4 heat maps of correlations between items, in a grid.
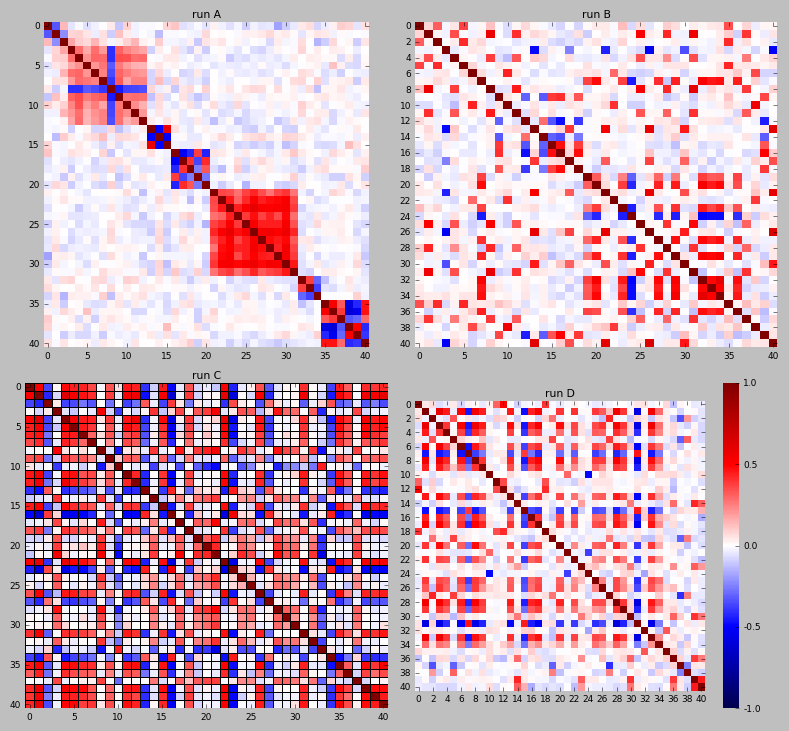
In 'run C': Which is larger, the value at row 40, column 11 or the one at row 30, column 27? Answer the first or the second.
the first
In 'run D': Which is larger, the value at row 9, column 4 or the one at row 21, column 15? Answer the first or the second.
the first
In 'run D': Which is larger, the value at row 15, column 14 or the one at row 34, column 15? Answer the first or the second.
the first
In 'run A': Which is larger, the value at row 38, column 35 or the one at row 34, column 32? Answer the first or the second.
the second
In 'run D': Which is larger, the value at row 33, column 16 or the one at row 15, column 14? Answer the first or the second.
the first
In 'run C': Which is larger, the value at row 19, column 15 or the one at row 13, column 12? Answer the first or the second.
the first
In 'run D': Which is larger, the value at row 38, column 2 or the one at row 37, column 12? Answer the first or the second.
the first
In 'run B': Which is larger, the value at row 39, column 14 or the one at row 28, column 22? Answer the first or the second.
the second
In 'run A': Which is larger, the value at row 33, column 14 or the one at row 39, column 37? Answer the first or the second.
the first
